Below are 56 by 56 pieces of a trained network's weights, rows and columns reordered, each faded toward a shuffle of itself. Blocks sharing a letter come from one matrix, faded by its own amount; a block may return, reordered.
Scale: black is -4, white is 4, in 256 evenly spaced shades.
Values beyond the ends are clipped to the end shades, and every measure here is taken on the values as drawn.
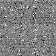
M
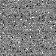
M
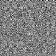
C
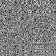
C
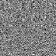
C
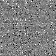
M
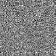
C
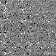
M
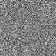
C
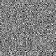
C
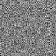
C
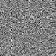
C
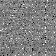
M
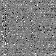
M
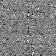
M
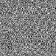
C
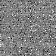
M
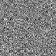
C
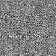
C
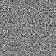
C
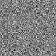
C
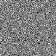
C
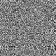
C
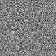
C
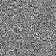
C
